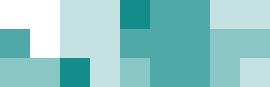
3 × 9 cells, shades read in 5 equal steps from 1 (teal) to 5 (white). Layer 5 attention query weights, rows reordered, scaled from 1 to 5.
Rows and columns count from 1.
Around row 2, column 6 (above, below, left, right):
2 2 2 2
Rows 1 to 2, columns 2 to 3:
5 4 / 5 4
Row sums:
31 27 25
